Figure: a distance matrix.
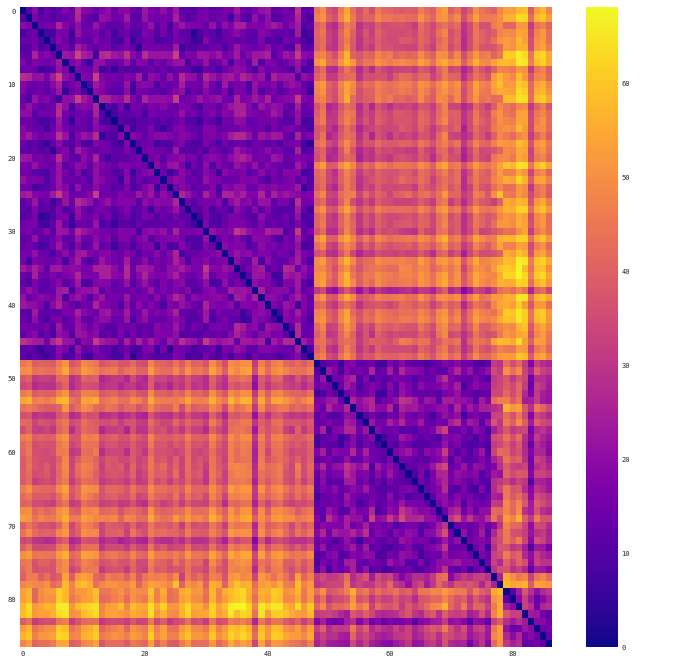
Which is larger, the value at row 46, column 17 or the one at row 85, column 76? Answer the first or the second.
the second
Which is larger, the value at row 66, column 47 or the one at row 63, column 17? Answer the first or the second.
the first
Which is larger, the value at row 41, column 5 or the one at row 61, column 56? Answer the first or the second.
the second
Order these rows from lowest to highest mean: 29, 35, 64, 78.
29, 64, 35, 78
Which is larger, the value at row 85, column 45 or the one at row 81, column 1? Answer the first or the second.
the second
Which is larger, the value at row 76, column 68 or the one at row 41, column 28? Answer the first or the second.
the first
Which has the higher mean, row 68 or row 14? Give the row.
68
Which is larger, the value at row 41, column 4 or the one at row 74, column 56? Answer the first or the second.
the second
